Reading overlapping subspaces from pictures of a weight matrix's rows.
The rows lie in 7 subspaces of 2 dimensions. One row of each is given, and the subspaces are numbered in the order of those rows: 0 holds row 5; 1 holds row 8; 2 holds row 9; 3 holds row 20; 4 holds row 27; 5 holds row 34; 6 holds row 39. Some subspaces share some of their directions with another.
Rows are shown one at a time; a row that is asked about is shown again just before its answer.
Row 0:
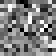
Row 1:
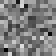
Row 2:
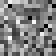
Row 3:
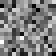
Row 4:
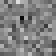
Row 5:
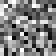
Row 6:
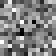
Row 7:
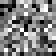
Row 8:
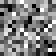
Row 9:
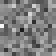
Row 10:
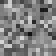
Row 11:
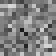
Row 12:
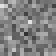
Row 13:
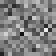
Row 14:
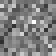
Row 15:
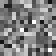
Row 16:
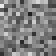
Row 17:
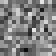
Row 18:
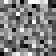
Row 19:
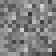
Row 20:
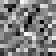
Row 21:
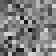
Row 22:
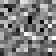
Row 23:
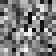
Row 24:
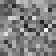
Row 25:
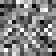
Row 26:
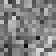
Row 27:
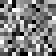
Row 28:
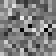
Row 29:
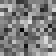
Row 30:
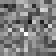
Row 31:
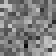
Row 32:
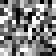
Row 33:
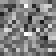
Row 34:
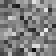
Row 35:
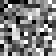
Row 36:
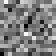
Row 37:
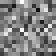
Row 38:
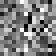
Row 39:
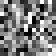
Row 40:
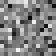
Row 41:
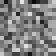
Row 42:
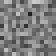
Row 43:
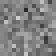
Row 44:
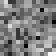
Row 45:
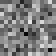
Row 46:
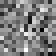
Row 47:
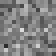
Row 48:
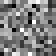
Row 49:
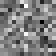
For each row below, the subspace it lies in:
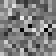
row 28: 5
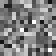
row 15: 4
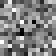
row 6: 4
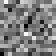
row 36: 3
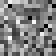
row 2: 0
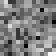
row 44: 1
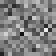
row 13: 5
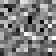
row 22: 3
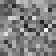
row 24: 5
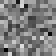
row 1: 3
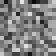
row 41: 2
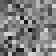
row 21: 5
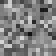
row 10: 4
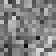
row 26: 1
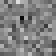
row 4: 0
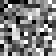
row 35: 0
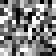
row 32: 6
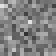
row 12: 0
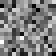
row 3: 4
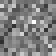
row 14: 4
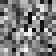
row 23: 6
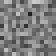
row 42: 2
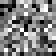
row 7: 0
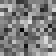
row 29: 1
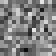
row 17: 6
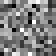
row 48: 2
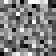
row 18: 2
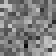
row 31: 1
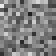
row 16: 2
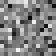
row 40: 0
